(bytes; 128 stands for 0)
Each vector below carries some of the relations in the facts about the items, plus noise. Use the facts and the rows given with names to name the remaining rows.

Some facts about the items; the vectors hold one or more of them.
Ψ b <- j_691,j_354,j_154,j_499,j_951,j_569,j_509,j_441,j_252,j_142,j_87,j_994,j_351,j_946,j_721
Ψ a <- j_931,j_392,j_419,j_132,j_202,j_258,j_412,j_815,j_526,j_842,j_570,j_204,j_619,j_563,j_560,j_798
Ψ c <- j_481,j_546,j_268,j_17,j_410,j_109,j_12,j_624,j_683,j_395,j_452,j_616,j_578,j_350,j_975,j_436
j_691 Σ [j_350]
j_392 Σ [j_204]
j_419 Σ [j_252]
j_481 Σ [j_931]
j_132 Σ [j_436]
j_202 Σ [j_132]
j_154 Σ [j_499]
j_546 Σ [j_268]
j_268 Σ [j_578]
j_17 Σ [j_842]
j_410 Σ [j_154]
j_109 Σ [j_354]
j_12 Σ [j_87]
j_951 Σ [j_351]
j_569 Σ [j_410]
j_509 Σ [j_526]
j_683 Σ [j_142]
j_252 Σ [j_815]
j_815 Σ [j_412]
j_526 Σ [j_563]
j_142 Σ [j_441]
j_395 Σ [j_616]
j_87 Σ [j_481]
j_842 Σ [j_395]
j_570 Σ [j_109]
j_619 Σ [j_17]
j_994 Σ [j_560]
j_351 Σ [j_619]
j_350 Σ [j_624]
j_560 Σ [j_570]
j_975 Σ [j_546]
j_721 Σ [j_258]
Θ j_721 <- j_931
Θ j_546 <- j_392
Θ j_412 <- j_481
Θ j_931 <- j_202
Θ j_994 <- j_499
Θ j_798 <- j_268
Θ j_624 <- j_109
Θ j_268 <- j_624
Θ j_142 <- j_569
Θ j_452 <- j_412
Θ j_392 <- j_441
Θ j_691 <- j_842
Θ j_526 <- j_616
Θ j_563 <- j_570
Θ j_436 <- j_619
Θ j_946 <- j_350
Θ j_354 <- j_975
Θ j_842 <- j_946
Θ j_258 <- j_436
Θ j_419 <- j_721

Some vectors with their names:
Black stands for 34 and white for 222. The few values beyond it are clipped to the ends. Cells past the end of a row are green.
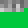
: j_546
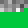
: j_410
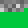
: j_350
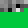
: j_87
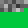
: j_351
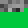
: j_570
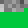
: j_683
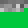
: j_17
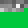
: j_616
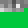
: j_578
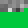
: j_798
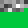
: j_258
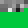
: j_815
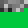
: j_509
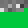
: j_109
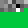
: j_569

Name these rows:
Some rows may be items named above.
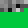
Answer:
j_87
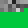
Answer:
j_499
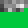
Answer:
j_526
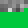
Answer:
j_798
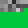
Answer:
j_499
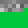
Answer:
j_452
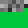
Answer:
j_441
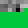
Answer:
j_132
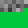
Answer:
j_946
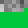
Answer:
j_683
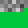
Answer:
j_481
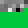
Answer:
j_412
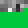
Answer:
j_419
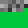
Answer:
j_441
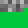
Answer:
j_931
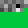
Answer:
j_951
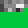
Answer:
j_563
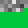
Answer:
j_12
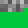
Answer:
j_931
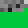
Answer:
j_691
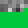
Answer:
j_798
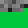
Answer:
j_354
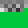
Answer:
j_436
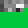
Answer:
j_563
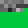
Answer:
j_994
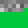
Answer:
j_452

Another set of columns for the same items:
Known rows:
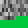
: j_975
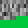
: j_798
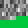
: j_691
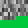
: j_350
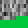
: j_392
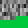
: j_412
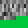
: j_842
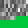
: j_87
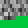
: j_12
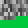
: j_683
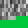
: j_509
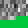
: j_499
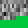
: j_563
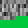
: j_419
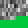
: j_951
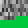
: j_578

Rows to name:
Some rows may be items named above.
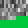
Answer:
j_994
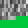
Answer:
j_509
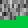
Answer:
j_931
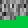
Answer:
j_258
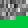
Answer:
j_351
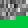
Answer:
j_351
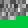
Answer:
j_569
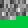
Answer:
j_691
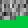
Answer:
j_204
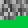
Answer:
j_683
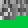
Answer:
j_410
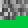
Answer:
j_616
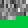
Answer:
j_354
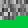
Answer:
j_624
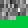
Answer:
j_252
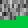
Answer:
j_931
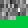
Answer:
j_252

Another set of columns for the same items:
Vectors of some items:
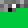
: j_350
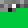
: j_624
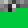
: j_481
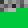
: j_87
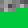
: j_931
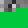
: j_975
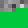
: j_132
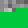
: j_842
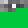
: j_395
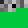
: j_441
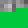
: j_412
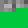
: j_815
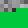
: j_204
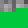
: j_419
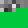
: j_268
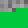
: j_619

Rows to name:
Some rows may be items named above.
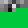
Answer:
j_12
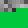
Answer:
j_392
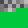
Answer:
j_351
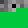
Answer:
j_509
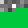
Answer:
j_109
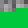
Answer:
j_419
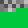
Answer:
j_351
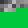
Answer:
j_691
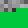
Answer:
j_204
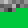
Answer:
j_436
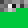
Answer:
j_252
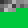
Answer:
j_691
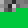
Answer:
j_975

